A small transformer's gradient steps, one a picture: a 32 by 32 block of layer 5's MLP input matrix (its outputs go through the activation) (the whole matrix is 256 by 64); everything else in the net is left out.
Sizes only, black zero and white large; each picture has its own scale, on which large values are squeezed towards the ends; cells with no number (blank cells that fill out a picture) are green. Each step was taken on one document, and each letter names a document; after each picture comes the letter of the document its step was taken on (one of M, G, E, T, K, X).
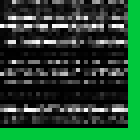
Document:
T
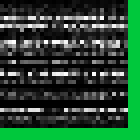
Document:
T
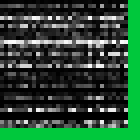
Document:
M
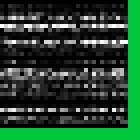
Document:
T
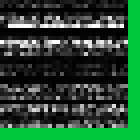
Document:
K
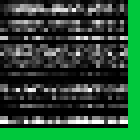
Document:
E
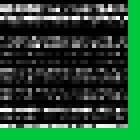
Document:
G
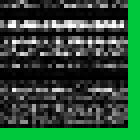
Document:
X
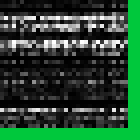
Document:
T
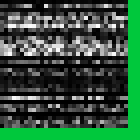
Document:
K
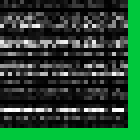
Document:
T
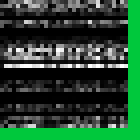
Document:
E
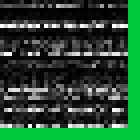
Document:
X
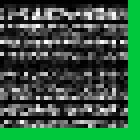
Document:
M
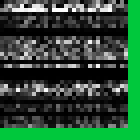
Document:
E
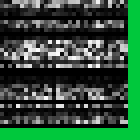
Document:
E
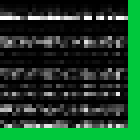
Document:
G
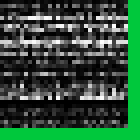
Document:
M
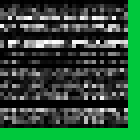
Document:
T
